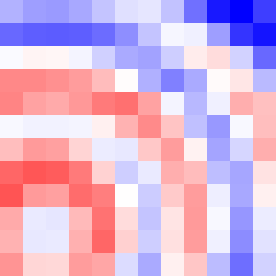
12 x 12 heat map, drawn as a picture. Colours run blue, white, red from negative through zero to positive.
Odd rows or columns: none. Lone odd cells: none. Slope: up to the bottom left. Ninth with the lowest average: top right. Rings: centred on the bottom left.
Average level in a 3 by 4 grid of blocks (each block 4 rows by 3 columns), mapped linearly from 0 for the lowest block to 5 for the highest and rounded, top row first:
2 2 1 0
5 4 4 3
4 5 3 2
